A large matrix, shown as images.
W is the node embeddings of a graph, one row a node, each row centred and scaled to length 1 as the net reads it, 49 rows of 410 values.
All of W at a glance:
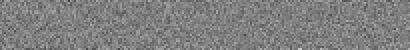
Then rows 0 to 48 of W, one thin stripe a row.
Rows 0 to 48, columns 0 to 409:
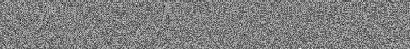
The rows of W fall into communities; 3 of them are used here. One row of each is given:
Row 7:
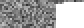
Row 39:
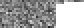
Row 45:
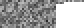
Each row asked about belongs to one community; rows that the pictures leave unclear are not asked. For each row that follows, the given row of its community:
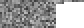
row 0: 39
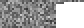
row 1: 39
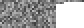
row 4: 45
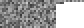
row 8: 45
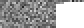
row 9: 7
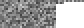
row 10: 45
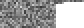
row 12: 7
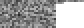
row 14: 7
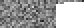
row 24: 45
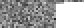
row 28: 7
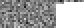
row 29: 39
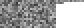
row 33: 45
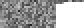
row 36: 7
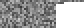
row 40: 39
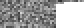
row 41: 7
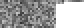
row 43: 39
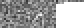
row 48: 7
